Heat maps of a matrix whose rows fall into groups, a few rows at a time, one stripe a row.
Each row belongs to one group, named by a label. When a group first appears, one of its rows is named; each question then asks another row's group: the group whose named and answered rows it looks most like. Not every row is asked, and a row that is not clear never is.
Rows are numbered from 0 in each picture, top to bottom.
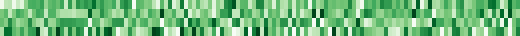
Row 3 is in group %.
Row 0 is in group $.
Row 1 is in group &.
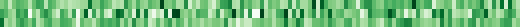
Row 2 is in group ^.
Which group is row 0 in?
&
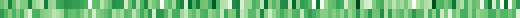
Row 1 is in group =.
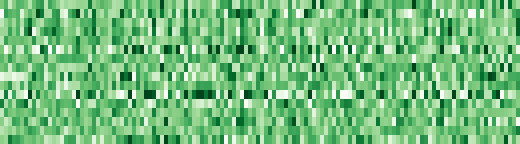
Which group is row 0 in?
&
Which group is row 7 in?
&
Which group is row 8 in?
$
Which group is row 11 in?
^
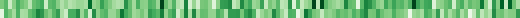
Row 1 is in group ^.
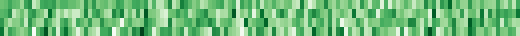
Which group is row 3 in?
=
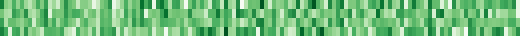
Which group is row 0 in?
=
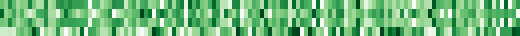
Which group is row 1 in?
=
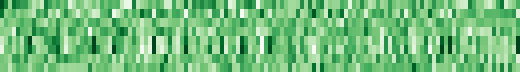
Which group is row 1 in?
=
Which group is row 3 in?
^
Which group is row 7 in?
&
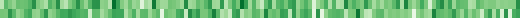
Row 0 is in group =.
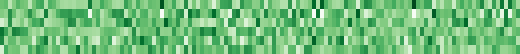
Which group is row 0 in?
&
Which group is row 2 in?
$
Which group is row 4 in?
=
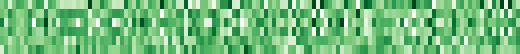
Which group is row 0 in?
&
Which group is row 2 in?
=
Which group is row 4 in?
$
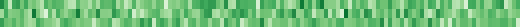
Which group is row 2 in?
=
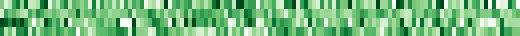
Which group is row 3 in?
^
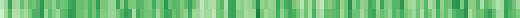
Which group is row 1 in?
$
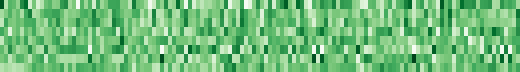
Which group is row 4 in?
^
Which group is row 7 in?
$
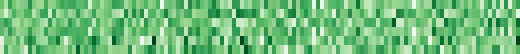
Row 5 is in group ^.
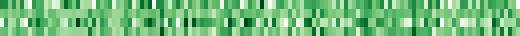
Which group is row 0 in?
=
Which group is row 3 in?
&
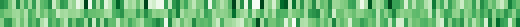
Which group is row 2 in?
%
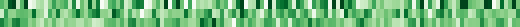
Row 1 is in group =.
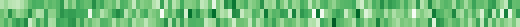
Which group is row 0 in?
$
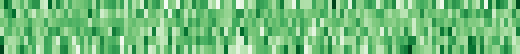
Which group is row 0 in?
%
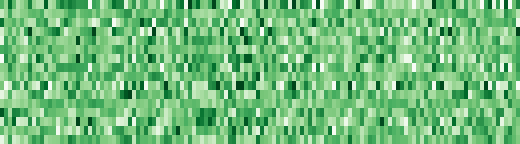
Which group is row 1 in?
$
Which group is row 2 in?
=
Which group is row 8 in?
%
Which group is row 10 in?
$
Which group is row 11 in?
$
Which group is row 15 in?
$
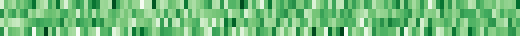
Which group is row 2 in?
$
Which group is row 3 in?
=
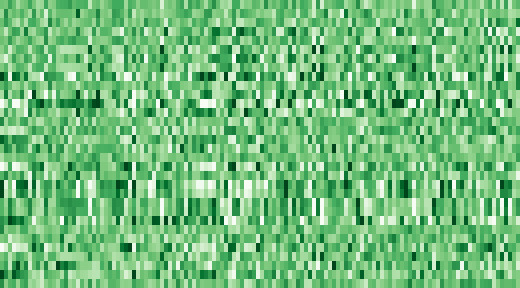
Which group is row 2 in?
%
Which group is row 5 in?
&
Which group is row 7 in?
&
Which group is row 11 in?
$
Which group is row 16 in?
%
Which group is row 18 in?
$
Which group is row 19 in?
=
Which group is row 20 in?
^
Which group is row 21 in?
^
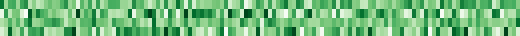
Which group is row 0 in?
^
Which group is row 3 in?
$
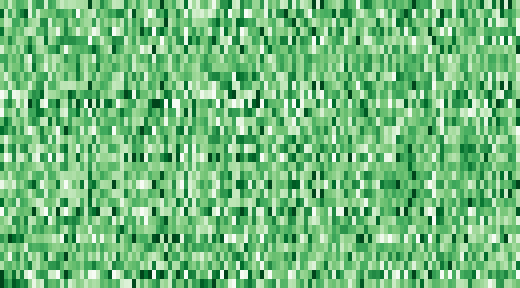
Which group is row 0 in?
&
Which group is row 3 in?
=
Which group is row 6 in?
=
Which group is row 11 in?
%
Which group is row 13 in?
%
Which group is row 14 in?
=
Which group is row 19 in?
&
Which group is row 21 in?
&
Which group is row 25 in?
^
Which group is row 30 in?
=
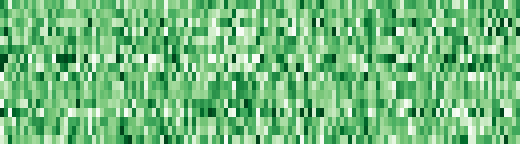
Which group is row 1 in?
%
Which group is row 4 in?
$
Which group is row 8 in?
^
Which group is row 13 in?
^
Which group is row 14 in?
^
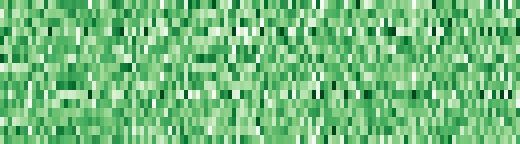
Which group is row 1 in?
$
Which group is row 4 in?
^
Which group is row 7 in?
$
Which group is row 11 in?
=
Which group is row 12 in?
%
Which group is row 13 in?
$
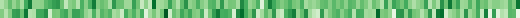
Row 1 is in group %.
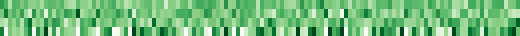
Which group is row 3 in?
=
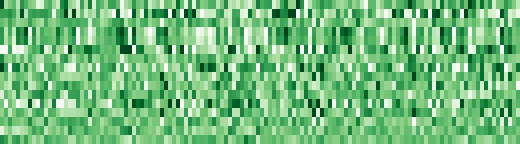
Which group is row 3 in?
^
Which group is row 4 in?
^
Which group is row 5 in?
$
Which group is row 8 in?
&
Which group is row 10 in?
^
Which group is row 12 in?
&
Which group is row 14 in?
$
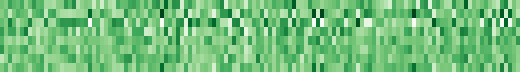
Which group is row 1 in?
&
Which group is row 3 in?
^
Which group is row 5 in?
^
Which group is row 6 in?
$
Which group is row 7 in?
&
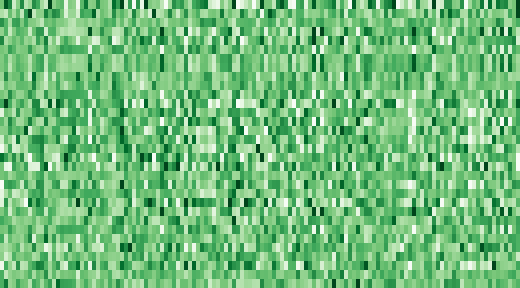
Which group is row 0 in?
%
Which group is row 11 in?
%
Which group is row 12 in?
^
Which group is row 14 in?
^
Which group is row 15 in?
^
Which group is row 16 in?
$
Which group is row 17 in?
=
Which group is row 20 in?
^
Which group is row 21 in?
$
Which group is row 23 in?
&
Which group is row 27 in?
$
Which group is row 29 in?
^
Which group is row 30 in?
=
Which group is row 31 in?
%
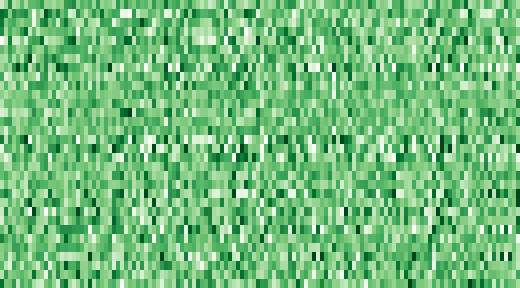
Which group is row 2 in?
=
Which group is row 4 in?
$
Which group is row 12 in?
$
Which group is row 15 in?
^
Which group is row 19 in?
%
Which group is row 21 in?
%
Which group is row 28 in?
&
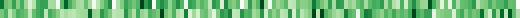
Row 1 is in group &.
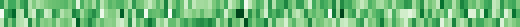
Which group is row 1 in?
^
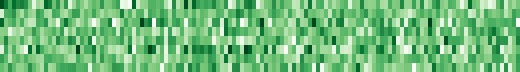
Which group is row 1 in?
^
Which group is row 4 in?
%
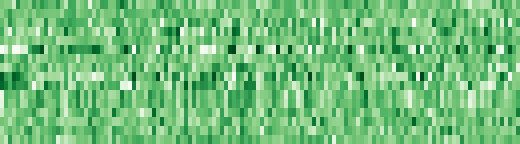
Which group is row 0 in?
^
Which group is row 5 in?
$
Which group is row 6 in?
^
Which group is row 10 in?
^
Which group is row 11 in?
^
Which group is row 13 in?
&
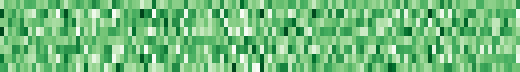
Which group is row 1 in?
=
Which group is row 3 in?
^
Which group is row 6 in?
=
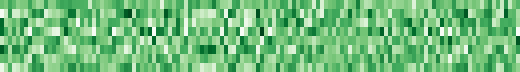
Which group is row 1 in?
$
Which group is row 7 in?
$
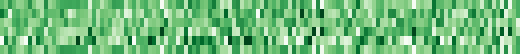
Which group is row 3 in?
&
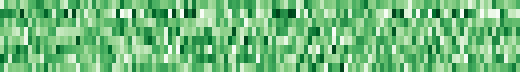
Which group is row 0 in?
^
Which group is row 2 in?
^
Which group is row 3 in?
%
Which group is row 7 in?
=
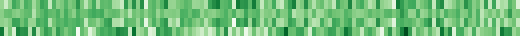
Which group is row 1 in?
$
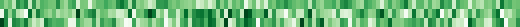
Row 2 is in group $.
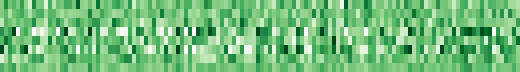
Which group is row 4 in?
%
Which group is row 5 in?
^
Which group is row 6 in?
$
